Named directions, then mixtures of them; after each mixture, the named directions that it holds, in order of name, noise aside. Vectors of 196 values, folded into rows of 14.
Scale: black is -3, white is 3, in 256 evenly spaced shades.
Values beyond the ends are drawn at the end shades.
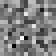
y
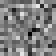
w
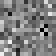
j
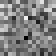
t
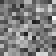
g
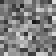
g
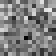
t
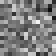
g, t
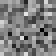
j, y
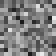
g, w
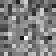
t, y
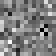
j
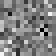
j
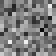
g, j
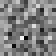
t, y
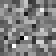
y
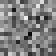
t, w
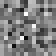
y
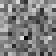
t, y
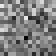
t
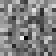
t, y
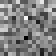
t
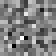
y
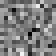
w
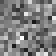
g, y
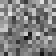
g, t
